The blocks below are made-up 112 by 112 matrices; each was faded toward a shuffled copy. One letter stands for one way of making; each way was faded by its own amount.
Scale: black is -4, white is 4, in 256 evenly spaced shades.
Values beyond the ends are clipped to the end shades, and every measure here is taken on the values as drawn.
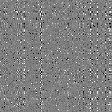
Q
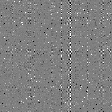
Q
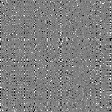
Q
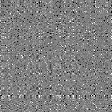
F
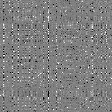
Q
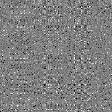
F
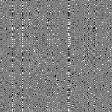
Q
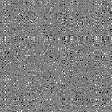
F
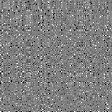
F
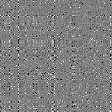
Q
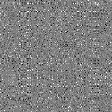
F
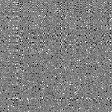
F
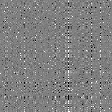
Q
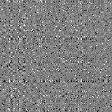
F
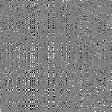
Q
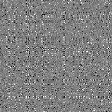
F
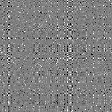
Q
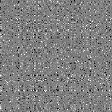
F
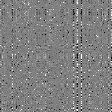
Q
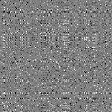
F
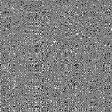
F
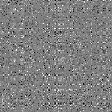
F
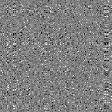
F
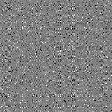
F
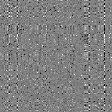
Q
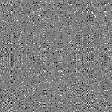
F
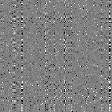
Q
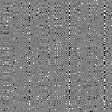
Q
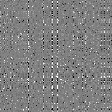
Q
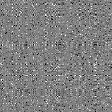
F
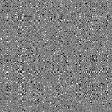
F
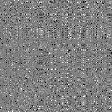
F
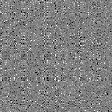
F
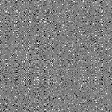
F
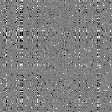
Q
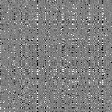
Q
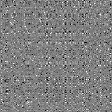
F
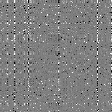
Q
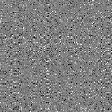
F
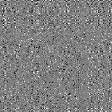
F
